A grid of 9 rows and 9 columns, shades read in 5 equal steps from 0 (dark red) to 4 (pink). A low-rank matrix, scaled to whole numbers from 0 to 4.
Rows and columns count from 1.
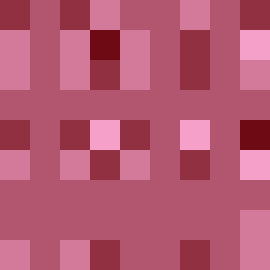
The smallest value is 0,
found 2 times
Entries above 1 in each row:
6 7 7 9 5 7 9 9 7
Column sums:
20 18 20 16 20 18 17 18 22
